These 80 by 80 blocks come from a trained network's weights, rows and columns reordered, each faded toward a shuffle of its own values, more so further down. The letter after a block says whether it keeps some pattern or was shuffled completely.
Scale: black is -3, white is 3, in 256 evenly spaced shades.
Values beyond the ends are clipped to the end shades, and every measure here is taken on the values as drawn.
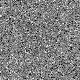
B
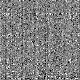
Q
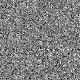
Q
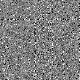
Q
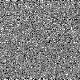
Q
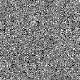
Q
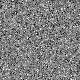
B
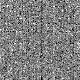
Q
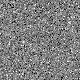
B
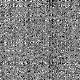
Q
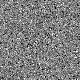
B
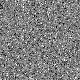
B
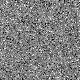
B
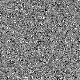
Q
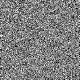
Q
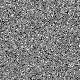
B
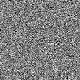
Q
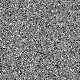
B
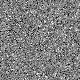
B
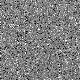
Q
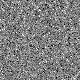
B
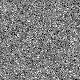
B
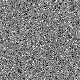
B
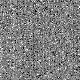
Q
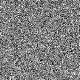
Q
